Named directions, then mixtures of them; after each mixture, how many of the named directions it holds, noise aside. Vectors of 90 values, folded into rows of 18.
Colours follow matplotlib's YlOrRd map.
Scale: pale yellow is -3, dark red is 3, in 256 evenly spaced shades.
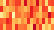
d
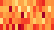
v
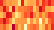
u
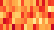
three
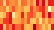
three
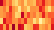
two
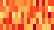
three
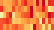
two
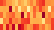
one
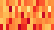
three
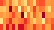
one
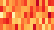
two
